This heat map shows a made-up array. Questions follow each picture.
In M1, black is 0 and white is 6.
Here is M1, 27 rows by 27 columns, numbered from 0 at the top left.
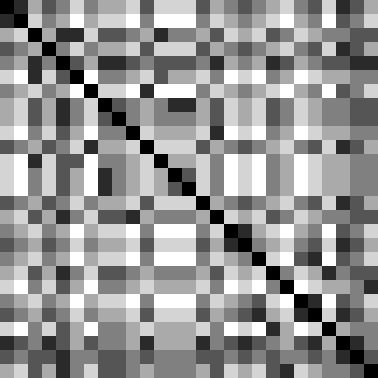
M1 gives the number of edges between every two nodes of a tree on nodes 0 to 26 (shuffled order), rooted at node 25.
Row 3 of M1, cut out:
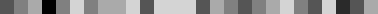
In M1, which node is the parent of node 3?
24
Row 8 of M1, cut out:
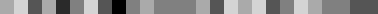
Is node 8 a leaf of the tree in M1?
yes
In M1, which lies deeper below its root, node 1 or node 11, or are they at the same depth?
the same depth
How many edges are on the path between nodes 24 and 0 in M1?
1
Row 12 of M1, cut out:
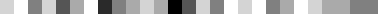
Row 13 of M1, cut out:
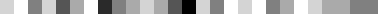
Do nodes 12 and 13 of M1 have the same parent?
yes
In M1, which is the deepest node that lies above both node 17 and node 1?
24
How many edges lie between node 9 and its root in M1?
3
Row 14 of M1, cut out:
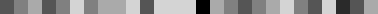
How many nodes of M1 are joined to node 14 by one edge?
1
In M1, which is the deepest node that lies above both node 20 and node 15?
4
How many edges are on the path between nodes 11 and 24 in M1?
4
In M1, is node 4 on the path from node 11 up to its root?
yes
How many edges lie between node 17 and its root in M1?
2
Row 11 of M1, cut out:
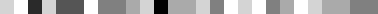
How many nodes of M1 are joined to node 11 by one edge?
1
